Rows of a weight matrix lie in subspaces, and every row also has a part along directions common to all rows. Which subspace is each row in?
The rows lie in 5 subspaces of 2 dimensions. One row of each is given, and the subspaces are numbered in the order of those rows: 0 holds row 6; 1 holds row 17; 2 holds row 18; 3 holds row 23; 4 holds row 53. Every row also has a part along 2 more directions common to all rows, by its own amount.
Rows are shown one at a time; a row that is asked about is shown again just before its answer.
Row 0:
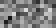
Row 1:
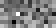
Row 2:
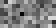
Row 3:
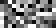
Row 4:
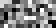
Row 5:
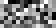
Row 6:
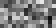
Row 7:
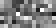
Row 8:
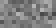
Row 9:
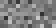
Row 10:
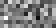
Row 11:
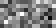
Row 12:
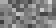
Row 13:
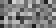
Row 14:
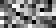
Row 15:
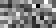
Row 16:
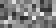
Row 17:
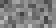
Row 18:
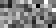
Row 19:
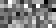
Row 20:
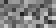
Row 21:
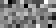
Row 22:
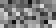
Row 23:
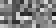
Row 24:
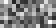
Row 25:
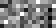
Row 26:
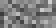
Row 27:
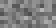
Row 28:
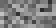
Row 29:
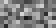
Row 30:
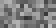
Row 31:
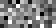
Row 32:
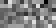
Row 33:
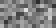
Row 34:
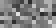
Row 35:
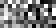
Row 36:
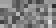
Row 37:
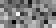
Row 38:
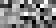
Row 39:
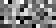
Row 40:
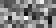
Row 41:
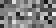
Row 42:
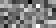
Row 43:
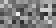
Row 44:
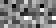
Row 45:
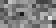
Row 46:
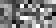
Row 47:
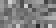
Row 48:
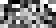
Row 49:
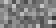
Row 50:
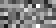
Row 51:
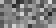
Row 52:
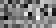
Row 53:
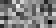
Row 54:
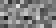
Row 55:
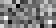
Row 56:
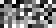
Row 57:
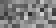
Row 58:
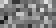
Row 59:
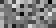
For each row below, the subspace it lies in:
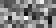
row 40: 0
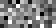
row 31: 4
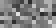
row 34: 1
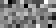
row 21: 2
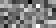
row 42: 2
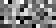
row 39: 3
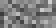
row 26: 3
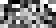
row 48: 1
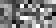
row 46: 2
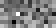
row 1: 1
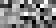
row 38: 2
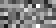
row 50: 2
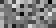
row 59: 3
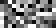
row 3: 3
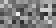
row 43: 3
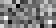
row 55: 4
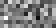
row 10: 4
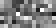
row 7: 1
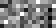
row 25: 0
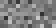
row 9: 4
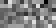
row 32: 2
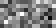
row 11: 0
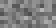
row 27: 1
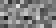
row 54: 4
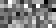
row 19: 2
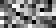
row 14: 3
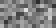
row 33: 0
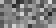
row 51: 3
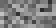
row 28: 3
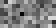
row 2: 0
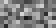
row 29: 2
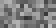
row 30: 2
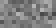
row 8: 0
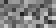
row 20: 1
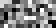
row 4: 1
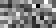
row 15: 2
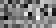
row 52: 4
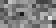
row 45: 0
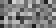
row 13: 3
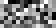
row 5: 1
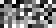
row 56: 3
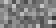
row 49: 4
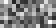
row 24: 4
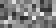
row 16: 0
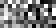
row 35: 4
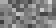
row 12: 3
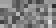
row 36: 0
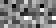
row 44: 4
